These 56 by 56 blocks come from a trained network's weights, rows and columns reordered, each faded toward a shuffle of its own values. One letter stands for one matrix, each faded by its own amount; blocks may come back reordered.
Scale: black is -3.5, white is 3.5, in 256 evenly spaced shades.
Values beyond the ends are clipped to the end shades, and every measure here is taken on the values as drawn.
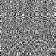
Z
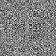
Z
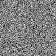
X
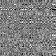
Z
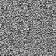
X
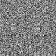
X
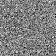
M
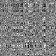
Z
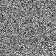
M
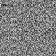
X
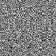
X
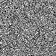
M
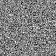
M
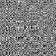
Z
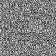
X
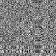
Z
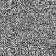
X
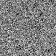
M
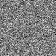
M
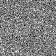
M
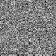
X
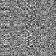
Z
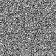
M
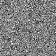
M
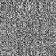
X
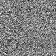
M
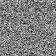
M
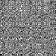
Z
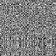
Z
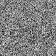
M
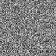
X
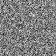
M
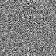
X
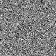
M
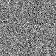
M
